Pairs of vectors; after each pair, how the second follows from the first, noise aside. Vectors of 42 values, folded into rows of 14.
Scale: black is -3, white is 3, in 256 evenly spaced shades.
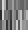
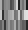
shuffled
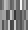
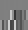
partly zeroed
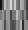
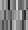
shuffled
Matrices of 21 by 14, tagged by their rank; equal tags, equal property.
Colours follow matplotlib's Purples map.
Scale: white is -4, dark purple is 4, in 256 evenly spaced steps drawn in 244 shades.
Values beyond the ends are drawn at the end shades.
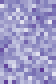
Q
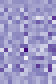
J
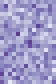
Q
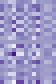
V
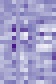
J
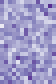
Q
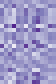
V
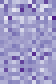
J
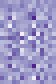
J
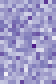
Q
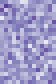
Q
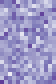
Q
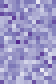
Q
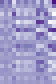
V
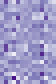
J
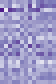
J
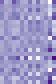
V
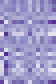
V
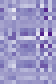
V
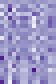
J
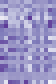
V
